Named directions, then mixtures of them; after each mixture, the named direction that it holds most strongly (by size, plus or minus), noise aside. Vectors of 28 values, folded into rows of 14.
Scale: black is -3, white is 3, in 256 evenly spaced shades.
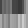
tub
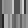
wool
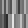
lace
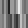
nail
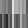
lace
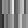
wool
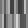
nail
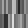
lace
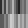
lace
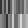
lace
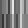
nail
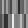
lace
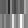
tub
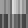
tub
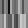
nail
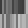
tub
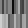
lace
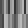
wool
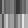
tub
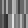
lace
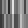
nail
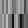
lace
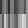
tub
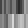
tub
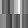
nail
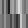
nail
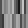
wool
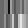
nail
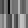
nail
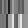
lace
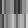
tub
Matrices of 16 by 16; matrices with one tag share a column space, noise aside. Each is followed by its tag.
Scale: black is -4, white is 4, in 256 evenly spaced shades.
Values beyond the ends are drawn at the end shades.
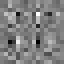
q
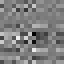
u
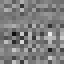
u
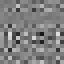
u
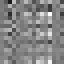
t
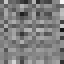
t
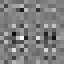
u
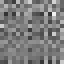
t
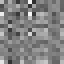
t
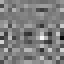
u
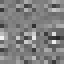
u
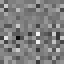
u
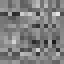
q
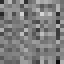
t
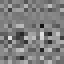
u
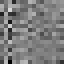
t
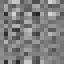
t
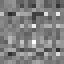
q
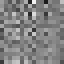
t
